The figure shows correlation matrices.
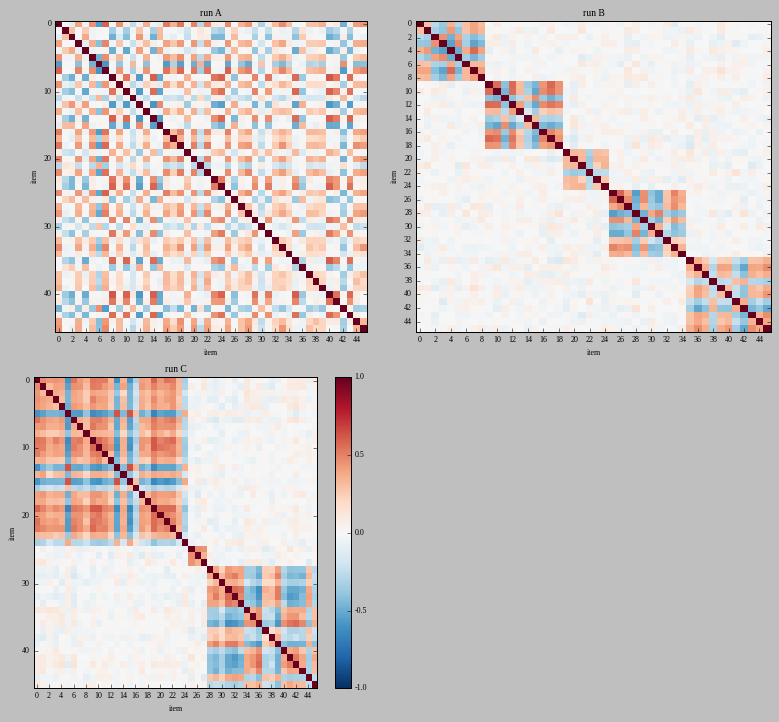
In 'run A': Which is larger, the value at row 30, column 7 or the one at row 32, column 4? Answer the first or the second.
the second
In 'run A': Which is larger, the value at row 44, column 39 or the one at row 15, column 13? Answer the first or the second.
the first
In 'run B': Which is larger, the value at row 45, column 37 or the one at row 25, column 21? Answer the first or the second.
the first
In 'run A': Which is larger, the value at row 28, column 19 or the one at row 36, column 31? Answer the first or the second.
the first
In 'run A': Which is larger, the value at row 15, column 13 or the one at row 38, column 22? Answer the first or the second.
the second
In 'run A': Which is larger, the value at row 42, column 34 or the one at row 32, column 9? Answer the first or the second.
the second
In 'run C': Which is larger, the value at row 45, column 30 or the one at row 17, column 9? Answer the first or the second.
the second
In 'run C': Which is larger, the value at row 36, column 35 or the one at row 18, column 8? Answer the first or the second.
the first
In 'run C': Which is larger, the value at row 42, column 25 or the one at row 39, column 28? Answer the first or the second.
the second
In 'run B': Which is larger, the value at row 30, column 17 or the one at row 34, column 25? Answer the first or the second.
the second
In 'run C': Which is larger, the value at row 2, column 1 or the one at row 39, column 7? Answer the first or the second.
the first
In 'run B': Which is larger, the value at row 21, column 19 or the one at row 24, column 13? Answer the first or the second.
the first
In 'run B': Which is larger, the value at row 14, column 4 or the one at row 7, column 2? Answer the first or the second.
the first
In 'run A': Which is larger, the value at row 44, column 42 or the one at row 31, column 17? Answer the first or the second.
the second
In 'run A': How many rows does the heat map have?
46
